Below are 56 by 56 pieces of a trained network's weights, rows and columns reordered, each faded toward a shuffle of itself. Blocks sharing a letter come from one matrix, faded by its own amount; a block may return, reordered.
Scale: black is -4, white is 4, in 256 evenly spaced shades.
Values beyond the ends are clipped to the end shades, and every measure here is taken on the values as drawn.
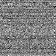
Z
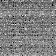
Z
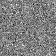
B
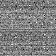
Z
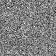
B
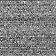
Z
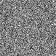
B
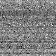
Z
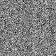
B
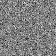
B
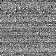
Z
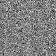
B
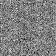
B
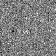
B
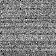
Z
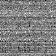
Z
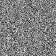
B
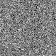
B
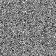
B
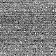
Z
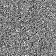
B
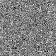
B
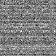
Z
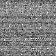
Z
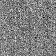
B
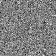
B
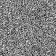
B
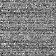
Z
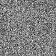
B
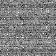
Z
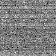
Z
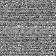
Z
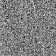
B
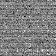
Z
